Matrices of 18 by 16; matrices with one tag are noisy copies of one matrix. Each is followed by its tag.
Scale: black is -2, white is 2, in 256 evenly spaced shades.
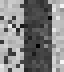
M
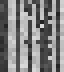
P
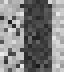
M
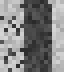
M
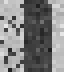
M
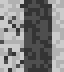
M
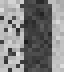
M
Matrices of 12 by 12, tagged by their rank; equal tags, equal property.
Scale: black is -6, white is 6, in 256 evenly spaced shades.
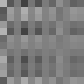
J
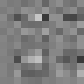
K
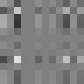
J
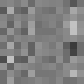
K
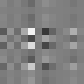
J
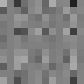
K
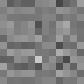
K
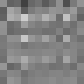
K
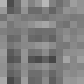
K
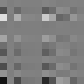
J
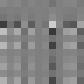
J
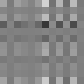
J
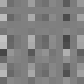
J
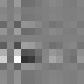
J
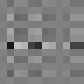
J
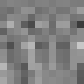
K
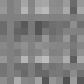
K
